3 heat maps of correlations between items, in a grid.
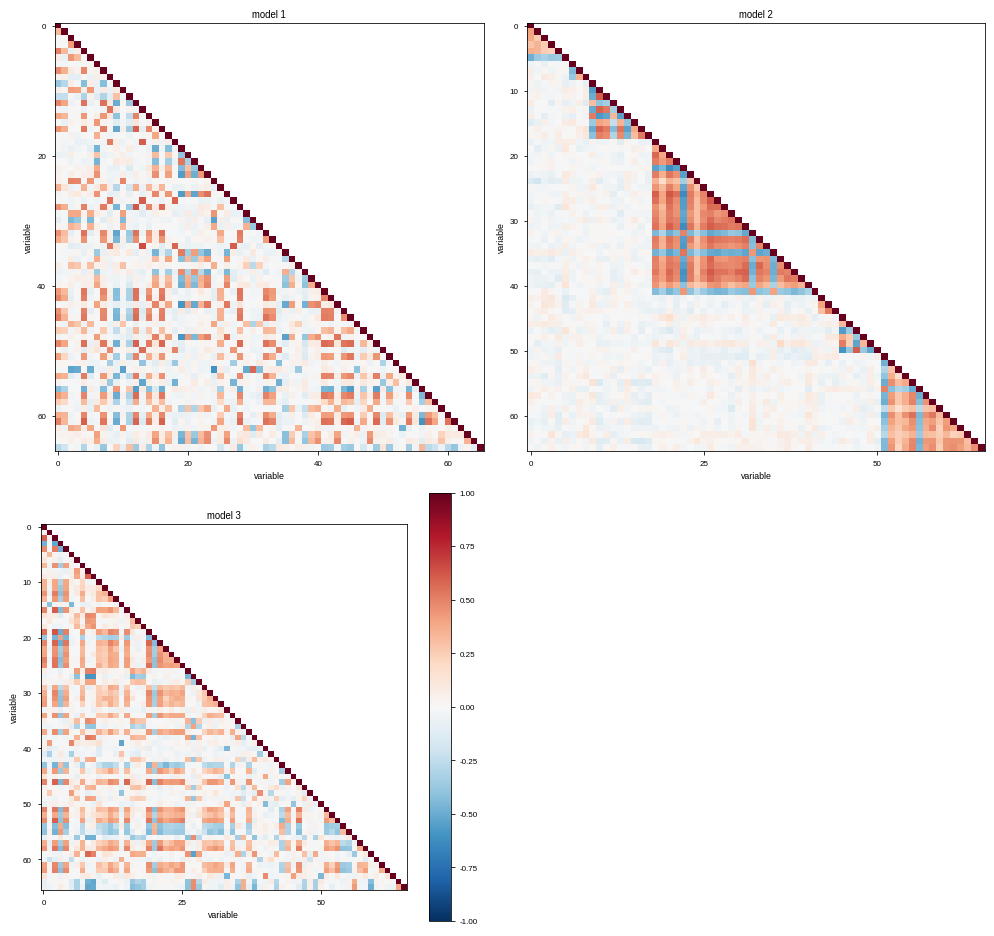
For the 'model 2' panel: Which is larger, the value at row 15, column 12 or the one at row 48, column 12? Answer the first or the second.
the second
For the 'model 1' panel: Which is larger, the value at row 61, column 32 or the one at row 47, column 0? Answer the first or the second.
the first
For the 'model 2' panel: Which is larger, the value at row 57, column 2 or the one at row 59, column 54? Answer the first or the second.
the second
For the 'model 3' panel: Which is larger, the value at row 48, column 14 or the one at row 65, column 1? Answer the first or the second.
the second
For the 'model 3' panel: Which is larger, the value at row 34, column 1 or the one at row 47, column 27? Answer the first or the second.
the first
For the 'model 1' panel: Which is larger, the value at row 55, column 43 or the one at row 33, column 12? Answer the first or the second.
the second
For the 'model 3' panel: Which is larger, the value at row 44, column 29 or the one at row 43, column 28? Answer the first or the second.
the first
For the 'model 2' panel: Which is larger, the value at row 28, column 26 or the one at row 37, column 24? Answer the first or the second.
the first
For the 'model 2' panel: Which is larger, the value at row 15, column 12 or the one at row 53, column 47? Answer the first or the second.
the second
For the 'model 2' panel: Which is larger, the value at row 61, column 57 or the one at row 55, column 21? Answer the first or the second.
the first
